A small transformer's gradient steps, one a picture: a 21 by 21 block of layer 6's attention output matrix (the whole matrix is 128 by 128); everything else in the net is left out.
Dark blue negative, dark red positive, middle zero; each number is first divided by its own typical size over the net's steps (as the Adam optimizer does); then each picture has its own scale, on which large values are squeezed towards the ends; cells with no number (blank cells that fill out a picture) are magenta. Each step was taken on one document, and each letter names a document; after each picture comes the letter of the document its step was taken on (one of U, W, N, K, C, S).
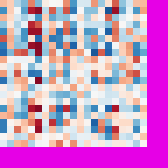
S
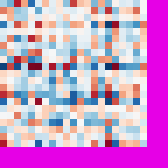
S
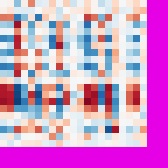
S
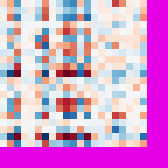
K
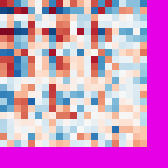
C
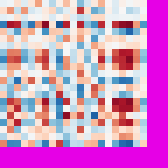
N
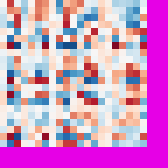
K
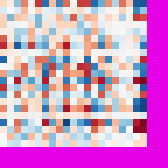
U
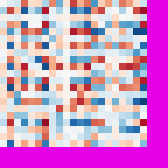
U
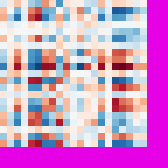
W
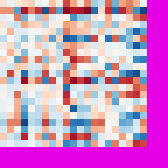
U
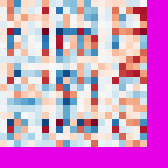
K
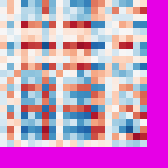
U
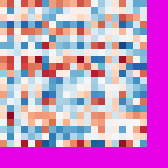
U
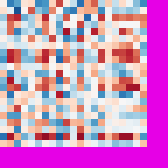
N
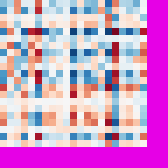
S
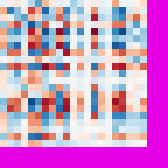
W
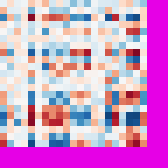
S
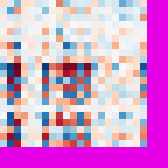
K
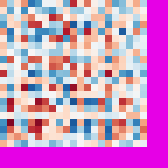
S
